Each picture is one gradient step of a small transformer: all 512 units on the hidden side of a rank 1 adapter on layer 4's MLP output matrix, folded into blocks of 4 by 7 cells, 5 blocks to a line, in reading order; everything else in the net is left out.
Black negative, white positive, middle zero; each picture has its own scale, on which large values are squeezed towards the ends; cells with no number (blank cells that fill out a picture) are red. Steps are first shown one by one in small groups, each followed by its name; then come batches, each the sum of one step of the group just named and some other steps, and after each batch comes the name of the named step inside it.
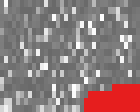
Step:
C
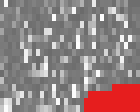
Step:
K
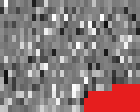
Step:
C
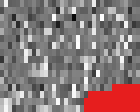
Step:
K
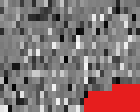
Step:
K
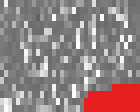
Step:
K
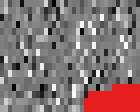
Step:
C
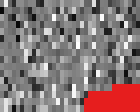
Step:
K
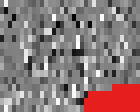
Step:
K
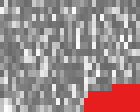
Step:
K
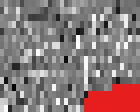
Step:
K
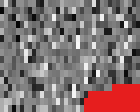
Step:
K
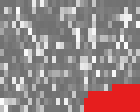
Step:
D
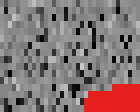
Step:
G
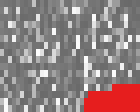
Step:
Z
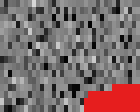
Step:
G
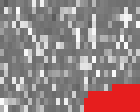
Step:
D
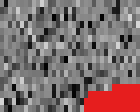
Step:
D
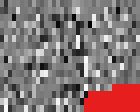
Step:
Z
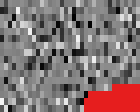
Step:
D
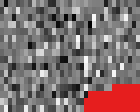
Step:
Z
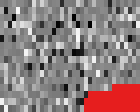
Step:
D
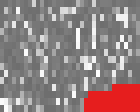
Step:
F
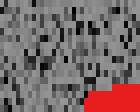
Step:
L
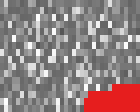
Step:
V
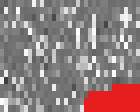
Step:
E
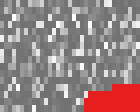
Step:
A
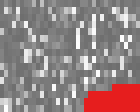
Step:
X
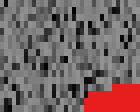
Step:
L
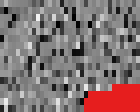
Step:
V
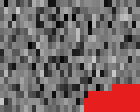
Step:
E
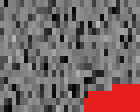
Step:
V
